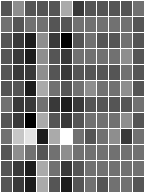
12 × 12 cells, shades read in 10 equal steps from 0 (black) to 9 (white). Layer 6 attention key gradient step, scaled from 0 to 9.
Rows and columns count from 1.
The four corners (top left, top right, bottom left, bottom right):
3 4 3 3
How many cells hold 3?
49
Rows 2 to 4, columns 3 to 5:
4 4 3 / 1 5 2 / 1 5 3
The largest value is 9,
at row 9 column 6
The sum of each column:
39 37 28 54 40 36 39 45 43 45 47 41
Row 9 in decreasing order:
9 8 7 6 5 4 4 4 4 3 2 1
